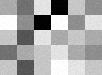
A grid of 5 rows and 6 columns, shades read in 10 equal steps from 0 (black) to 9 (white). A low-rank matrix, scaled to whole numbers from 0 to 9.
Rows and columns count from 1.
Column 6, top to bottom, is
5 8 6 5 7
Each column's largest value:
9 6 8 9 8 8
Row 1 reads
6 4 8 0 7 5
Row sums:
30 36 37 36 41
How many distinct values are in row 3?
4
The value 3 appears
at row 3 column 2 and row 5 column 2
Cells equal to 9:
3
